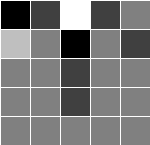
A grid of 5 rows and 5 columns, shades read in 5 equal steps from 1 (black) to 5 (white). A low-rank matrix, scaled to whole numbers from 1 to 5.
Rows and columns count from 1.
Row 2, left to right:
4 3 1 3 2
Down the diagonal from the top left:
1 3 2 3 3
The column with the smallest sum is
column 3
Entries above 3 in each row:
1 1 0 0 0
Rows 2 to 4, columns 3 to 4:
1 3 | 2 3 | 2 3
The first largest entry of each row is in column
3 1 1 1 1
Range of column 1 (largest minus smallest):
3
